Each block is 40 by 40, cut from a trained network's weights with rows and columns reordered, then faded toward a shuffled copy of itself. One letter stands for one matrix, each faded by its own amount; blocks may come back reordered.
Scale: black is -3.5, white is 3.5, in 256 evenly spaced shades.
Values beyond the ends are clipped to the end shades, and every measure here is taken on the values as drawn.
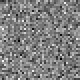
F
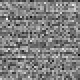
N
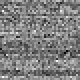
N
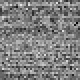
N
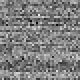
N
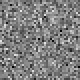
F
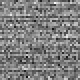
N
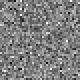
F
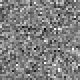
F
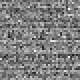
N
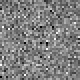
F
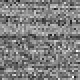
N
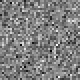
F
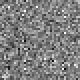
F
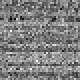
N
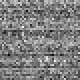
N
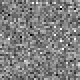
F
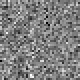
F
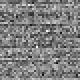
N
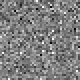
F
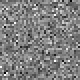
F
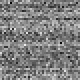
N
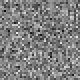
F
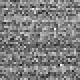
N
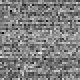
N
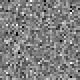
F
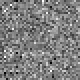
F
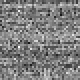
N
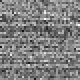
N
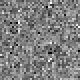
F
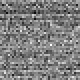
N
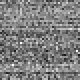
N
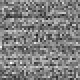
N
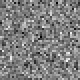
F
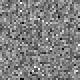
F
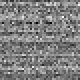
N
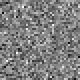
F
